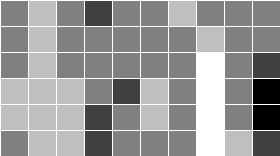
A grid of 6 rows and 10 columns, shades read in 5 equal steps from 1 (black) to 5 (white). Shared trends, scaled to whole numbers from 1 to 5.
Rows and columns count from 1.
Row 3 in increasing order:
2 3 3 3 3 3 3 3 4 5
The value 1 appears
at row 4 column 10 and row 5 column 10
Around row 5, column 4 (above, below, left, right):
3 2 4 3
